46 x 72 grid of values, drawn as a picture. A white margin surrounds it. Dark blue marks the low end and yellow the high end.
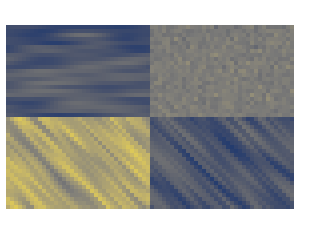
The table splits into 2 rows of 2 panels. Panel 1,1: low, streaked across. Panel 1,2: middling, fine-grained, faint in contrast. Panel 2,1: high, slanting down to the right. Panel 2,2: low, slanting down to the right.
